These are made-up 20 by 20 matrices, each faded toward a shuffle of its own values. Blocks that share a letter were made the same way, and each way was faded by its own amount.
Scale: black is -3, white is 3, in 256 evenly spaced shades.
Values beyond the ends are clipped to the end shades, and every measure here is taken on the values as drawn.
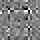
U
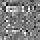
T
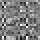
U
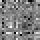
T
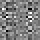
U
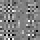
U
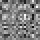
U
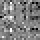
T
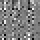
U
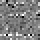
T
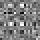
U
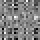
U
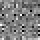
T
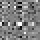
U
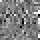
T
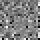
T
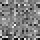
T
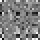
U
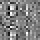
U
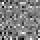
T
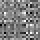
U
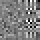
U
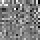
T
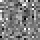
T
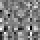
U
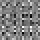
U
